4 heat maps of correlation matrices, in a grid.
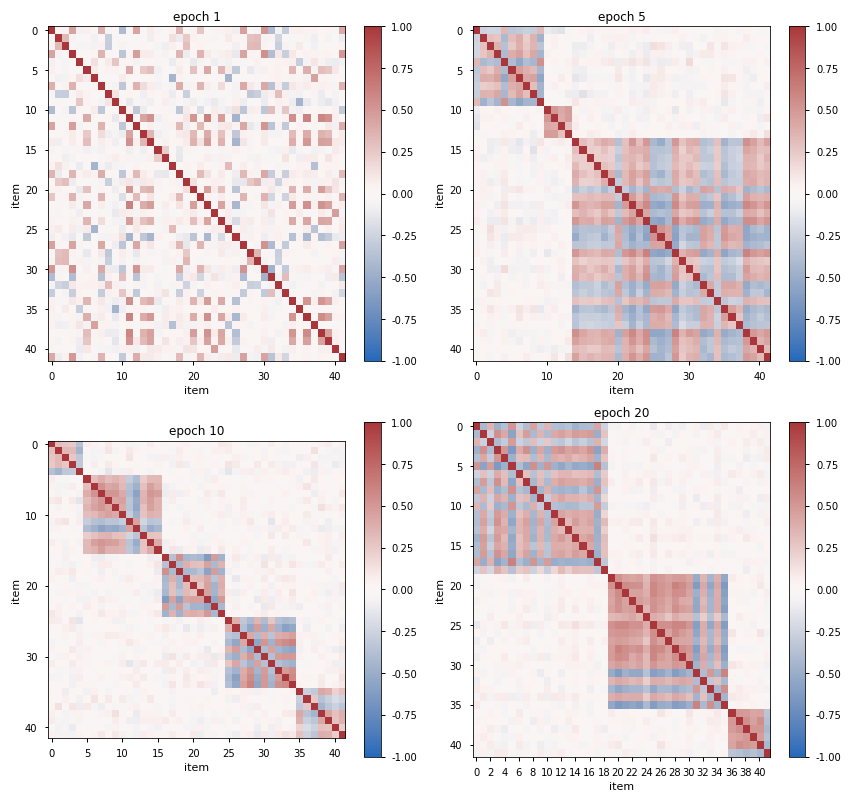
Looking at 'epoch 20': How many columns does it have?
42
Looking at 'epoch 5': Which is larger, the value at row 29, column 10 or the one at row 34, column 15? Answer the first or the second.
the second
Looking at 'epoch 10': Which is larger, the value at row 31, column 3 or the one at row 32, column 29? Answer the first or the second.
the first
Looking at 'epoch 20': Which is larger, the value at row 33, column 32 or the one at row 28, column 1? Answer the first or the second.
the second
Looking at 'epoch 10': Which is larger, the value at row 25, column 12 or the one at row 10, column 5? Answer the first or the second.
the second
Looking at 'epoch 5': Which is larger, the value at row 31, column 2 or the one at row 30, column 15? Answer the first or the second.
the second
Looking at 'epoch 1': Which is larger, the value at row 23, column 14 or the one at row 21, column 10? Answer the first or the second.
the first
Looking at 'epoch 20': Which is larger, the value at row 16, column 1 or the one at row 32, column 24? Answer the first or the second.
the first
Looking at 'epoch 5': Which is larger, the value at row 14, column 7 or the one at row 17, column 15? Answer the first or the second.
the second
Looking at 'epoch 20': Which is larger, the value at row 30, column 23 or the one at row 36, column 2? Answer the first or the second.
the first
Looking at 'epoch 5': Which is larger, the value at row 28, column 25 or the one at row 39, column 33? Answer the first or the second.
the second
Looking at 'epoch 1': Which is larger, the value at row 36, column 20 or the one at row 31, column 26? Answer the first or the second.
the first
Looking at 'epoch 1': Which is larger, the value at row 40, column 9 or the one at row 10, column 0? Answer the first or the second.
the first
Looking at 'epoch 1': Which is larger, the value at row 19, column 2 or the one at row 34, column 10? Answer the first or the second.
the first
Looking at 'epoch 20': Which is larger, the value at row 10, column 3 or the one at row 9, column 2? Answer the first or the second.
the second
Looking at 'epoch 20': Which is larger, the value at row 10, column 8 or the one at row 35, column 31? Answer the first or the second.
the second
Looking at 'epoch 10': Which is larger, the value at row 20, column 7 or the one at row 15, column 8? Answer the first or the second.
the second
